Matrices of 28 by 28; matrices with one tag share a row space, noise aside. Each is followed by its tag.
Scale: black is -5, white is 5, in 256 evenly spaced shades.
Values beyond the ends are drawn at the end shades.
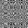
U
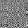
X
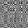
U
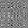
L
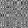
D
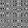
D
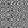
L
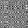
X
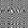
L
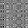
D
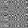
X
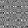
D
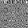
X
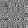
X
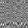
D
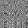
X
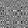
D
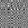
L
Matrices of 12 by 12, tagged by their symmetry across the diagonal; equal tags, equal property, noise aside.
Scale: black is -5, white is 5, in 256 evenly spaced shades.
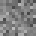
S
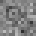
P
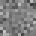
S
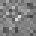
P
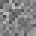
P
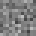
S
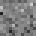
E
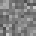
P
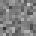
S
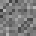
P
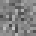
E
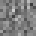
E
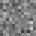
S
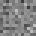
E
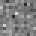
S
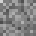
P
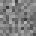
E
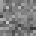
E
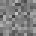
S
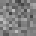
S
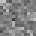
E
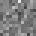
E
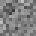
P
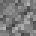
P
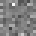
E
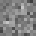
P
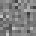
S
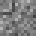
P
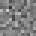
S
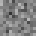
E
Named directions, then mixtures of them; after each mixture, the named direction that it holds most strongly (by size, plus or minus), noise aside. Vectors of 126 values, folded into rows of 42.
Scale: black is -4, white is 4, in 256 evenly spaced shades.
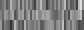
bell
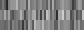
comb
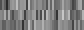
comb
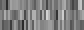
comb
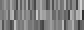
bell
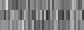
comb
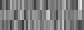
bell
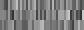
comb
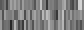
bell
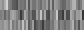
comb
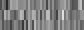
comb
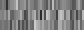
comb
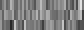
bell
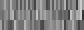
bell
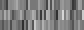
comb
